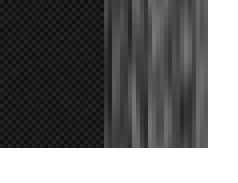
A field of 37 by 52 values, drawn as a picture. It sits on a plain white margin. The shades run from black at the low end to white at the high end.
The table splits into one row of 2 panels. Panel 1,1: very low, checkered, faint in contrast. Panel 1,2: low, streaked downward.
